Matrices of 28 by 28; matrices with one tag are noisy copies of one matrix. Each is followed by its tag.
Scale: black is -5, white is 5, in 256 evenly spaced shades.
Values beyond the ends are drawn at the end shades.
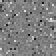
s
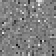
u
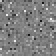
s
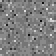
s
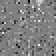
u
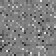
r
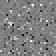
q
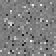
q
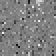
u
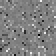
r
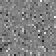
r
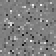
q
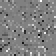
r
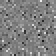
r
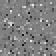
q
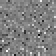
r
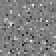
q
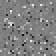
q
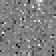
u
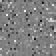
s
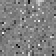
u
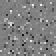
q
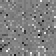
r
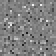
q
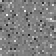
s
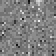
u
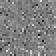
r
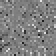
r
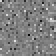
s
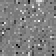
u
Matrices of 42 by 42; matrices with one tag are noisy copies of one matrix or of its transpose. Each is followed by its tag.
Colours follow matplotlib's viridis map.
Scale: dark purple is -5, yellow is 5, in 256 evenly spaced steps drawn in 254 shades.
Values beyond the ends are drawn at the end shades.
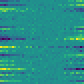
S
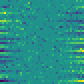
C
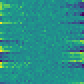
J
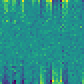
J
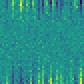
C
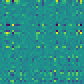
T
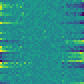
J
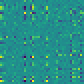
T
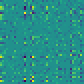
T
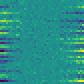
C
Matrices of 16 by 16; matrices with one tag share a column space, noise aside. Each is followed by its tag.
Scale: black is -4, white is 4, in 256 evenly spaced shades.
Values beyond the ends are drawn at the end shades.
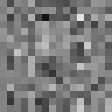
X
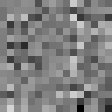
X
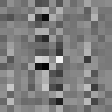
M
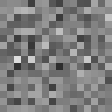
M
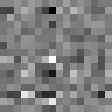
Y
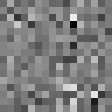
X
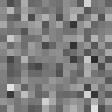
X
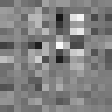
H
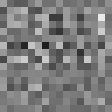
H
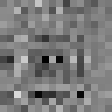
Y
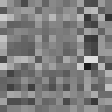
M
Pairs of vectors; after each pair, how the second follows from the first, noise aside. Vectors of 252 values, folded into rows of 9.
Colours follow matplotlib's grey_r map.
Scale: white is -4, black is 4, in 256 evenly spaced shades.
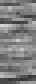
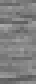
shrunk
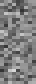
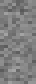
shrunk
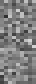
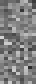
reversed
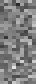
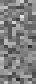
reversed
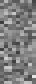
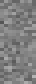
shrunk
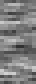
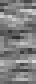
reversed
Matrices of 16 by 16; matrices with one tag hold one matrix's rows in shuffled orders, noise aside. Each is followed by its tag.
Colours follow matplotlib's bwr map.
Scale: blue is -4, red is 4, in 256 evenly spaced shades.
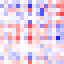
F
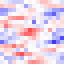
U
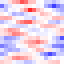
U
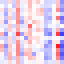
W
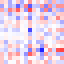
F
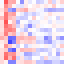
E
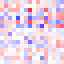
F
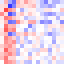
E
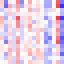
W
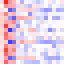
E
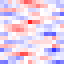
U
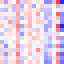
W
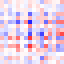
F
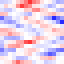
U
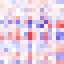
F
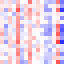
W
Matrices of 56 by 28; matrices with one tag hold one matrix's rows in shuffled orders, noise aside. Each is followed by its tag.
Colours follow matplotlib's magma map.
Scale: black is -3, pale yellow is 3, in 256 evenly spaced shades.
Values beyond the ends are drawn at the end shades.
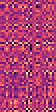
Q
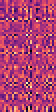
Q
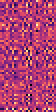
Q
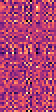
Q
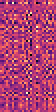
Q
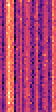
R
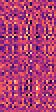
Q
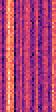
R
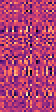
Q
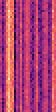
R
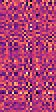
Q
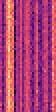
R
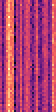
R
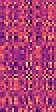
Q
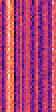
R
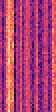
R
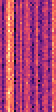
R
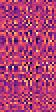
Q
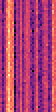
R
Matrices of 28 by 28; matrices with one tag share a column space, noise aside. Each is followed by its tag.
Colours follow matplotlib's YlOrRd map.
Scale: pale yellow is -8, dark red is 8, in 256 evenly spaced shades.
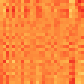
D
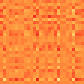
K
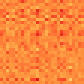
K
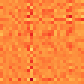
K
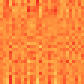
D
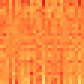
D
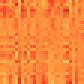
D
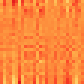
D
